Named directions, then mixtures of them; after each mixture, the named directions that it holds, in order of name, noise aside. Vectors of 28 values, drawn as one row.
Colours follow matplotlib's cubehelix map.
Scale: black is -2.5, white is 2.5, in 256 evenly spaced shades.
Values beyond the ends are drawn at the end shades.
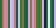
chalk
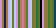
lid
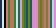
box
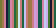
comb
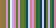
chalk, lid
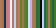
chalk, lid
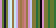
lid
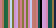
comb, lid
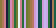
comb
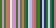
chalk, lid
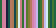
comb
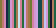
comb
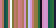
comb, lid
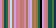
comb, lid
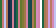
lid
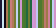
box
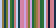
chalk, lid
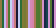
box, chalk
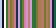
box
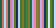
chalk, lid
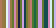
comb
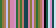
chalk, comb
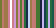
chalk, lid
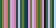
chalk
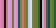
lid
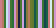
comb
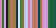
box, comb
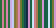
box, chalk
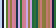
box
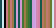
box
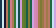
box
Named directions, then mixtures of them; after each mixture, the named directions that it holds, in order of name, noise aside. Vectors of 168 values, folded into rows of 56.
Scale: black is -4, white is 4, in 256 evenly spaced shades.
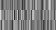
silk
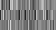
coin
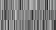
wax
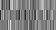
coin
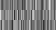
silk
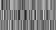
coin, silk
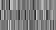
coin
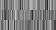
wax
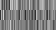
coin, wax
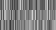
coin, wax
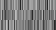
wax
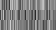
coin, wax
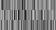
coin, silk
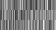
silk, wax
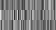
silk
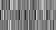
coin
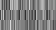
coin, wax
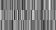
silk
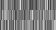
wax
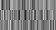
coin, silk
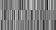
silk, wax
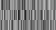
coin, silk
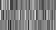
coin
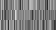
wax
